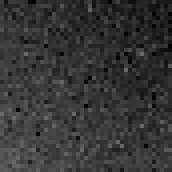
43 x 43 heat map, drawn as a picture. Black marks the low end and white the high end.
The bottom left is the ninth with the highest average. The halves do not mirror each other. On average the colour sits 20% of the way up the scale. No single row or column stands out from its neighbours. The grain is fine, like static. Values rise toward the bottom left. The ninth with the lowest average is the top right.
